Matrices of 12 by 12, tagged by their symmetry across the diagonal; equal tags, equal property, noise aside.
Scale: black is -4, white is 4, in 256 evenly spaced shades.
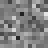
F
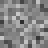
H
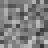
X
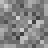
H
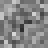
H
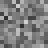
X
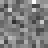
F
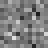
X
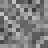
H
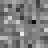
X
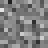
X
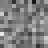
X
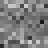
F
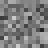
F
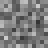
H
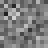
H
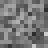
H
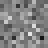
F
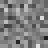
X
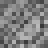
H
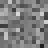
F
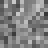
F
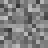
X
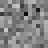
F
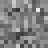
F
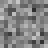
H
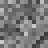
H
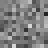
X
